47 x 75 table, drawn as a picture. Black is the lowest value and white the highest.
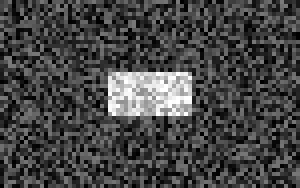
Stripes: none. Ninth with the highest average: centre. Histogram: skewed, a long tail of high values. Slope: none. Odd patch: higher, in the centre. Average level on the scale: 30%.
